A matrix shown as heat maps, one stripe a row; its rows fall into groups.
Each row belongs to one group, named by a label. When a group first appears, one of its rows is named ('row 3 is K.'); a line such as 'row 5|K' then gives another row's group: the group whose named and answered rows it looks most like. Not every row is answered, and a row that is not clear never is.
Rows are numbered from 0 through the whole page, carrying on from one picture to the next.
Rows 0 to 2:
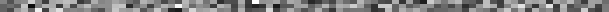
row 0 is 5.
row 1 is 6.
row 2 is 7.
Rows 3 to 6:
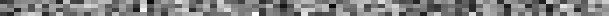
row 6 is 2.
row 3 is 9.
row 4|6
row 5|6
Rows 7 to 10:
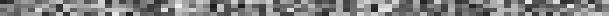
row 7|2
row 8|6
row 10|2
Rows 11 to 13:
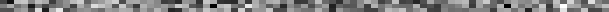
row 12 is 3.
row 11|5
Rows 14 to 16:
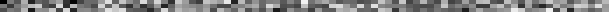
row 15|2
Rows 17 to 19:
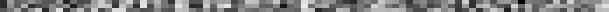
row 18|3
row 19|2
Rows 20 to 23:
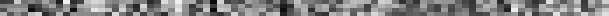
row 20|9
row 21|6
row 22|3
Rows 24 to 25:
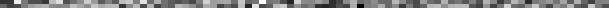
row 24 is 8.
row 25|5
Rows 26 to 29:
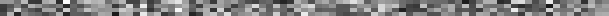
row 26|6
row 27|9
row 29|3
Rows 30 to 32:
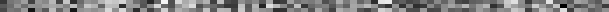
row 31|5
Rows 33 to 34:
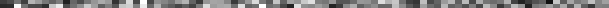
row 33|9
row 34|8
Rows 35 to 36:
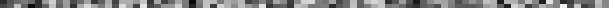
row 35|8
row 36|8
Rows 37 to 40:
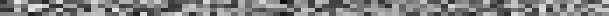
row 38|5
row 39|2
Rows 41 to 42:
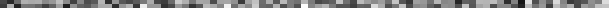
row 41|2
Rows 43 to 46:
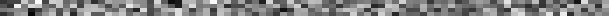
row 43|7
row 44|9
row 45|6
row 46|8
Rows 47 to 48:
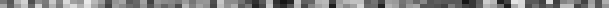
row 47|6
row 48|6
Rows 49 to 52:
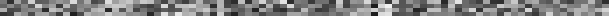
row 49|5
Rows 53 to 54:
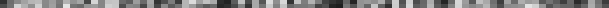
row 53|5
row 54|5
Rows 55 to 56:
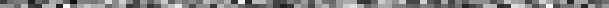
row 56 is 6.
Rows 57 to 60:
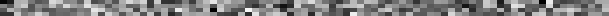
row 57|8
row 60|5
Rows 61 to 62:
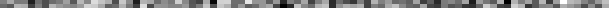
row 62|6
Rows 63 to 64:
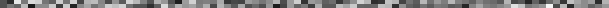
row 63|9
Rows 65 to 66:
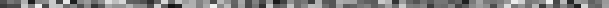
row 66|7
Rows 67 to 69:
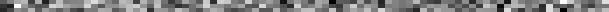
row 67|3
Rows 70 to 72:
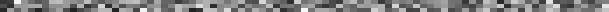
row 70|8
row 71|2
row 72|3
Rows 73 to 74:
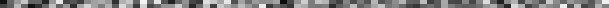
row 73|3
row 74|8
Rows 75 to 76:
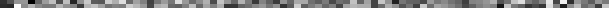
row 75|8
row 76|9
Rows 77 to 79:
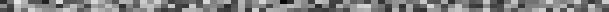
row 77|3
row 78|5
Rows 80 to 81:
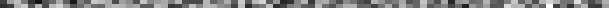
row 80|3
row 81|7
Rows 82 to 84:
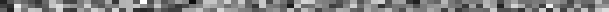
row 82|8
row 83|8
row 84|2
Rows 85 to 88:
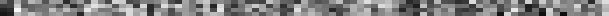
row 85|2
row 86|9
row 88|9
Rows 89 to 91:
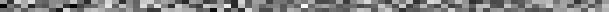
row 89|5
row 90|3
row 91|9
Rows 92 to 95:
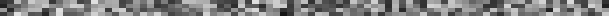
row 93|5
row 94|2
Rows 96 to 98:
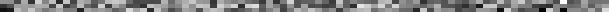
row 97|2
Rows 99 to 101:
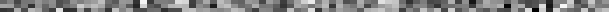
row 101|2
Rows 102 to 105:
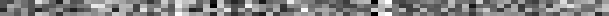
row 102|9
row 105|6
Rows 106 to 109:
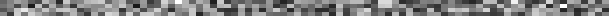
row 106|6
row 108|5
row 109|5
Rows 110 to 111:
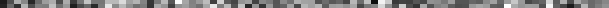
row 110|8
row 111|7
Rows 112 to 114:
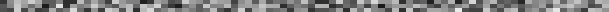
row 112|2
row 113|3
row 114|5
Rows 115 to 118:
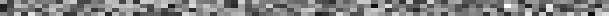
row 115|5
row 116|7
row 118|2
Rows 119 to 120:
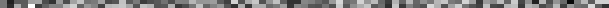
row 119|2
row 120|5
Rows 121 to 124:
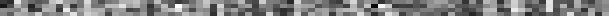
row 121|8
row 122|8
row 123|6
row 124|6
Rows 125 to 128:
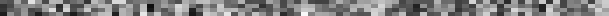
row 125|2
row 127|8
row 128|3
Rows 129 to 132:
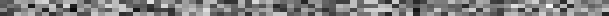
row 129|5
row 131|2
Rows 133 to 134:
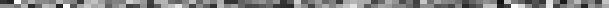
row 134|6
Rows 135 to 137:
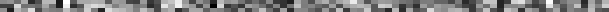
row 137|5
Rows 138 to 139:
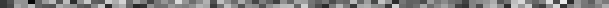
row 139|2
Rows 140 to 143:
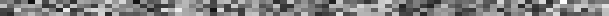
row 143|2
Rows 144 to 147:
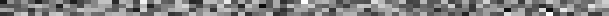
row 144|3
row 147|7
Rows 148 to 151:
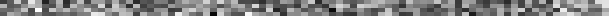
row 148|2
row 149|2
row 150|7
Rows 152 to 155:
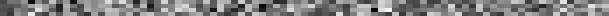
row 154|9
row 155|5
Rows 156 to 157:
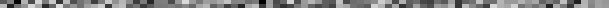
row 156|7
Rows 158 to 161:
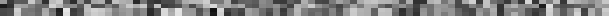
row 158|2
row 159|8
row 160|9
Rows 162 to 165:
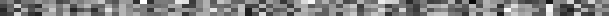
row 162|6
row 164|7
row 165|8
